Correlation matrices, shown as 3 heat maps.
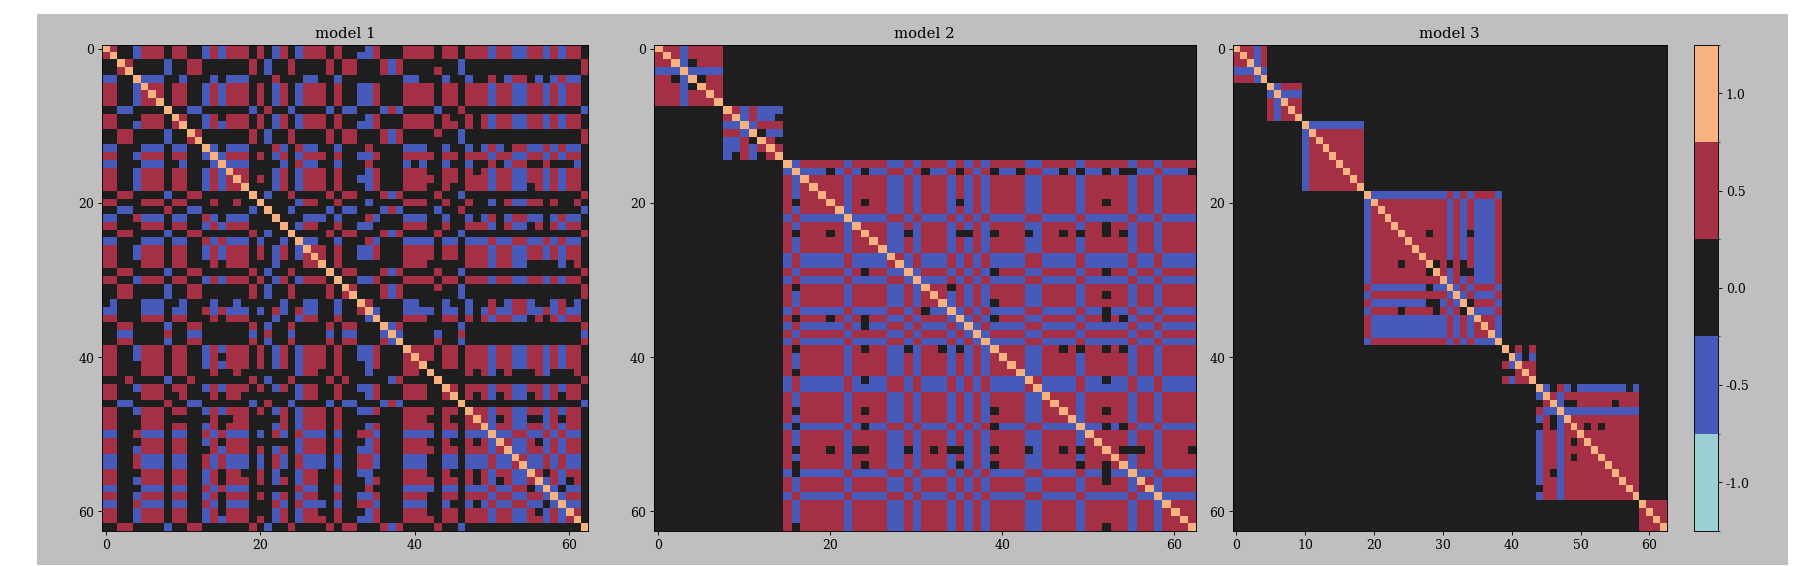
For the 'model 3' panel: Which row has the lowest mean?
47
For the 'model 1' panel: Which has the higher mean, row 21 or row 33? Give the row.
21
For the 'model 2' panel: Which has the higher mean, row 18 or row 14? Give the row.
18
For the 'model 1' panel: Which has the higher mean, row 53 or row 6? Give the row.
6
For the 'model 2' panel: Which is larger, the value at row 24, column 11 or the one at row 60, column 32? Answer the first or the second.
the second
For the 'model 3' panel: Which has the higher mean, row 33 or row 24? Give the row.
24
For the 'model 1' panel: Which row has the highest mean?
49
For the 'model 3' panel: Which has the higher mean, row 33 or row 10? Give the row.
33
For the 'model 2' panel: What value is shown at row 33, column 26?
0.5
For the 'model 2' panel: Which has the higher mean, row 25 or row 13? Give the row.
25
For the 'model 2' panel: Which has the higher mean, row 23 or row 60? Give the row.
60
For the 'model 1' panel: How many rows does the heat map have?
63
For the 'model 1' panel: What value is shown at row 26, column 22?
-0.5
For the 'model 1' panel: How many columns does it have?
63
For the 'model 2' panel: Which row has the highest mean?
31
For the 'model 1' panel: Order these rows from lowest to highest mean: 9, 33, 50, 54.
50, 54, 33, 9
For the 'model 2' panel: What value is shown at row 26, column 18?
0.5
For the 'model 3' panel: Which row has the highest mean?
57
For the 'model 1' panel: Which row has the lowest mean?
25
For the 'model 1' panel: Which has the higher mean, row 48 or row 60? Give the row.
60
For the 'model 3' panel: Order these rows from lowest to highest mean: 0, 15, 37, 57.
37, 0, 15, 57
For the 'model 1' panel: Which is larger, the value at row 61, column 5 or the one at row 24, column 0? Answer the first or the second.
the first
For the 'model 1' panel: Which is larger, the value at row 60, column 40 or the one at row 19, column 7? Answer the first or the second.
the first
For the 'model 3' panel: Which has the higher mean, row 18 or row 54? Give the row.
54
